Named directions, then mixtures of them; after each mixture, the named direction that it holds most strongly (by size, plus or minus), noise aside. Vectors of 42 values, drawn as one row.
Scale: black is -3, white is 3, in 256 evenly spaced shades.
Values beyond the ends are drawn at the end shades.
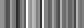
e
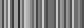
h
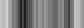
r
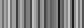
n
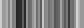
r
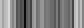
r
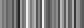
e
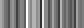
e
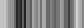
r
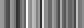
e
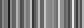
n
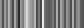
h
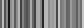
h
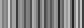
n
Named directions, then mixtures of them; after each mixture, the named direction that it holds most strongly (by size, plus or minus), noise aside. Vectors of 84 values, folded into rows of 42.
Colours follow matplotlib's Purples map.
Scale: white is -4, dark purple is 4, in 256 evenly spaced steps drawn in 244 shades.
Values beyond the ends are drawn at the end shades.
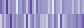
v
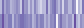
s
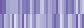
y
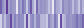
v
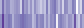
s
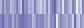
s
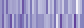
s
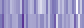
s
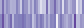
s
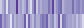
v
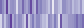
v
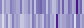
s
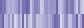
y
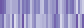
y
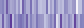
s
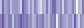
s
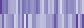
y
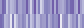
y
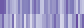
y
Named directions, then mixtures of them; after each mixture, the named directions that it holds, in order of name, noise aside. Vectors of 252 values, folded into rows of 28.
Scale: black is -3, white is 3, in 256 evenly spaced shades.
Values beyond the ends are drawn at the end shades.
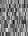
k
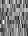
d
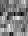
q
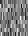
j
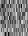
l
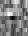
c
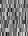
j, k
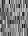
d, l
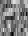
c, q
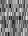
c, k, l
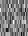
k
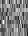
d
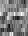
q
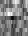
c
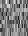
d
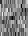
c, d, j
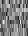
d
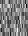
d, j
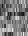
l, q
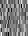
j, k, l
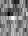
c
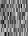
l
